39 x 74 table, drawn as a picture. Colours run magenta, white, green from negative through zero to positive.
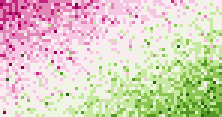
No single row or column stands out from its neighbours. There is an overall slope up to the bottom right. The top left is the ninth with the lowest average. The halves do not mirror each other.
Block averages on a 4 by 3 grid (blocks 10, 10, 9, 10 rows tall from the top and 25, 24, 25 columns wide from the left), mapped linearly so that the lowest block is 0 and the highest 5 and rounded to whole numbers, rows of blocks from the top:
012 | 123 | 234 | 345
